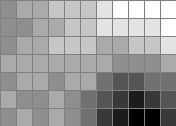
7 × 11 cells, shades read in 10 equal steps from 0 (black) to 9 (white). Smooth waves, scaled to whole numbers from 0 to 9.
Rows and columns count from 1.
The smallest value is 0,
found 2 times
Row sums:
82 77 72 63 52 42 36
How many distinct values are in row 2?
5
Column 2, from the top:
6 5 6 6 6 5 6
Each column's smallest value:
5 5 5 5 5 4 2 1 0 0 2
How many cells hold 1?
2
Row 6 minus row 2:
1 0 -1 0 -2 -3 -5 -6 -7 -6 -6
